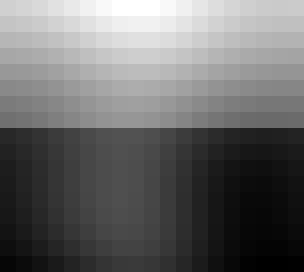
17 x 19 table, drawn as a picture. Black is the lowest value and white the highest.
Slope: up to the top. Lone odd cells: none. Calmest part: bottom right. Seam: horizontal, 50% of the way down, the top part higher. Ninth with the highest average: top middle. Ninth with the lowest average: bottom right.
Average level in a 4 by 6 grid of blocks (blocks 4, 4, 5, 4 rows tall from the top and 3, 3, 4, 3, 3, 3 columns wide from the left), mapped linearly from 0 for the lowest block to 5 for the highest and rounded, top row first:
455544 | 334333 | 112100 | 011100
